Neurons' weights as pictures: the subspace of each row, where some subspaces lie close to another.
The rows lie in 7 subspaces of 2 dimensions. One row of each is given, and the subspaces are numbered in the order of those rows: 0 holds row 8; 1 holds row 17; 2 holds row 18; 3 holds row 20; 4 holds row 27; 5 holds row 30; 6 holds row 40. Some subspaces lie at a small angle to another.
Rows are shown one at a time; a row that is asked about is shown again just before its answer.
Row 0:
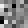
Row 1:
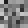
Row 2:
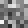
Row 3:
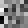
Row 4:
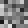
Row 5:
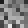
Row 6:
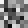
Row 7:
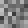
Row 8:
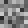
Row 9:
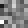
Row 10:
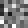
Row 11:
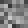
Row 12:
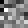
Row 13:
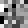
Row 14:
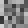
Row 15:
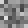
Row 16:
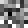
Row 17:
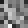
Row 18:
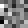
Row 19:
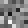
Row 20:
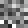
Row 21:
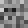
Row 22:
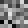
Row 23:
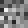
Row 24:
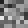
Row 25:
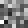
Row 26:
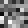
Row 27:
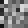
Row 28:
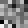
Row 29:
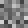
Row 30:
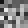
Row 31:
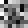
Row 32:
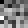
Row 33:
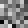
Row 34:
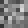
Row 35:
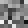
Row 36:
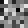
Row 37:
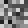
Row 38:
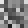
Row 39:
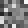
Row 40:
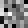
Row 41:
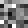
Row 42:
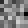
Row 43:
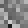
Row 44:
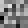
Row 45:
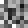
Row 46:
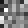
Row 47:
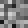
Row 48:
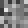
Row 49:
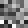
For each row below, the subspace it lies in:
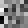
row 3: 5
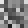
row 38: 1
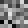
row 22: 4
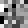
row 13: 2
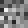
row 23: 5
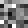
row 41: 6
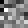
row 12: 6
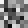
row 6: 1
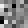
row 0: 2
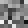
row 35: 4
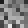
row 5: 1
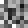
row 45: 4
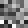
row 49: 3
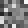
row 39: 6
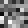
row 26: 0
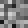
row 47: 6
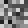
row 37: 4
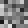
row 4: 3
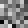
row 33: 3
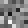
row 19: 0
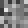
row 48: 6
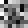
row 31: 0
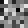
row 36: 1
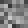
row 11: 1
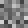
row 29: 3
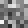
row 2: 5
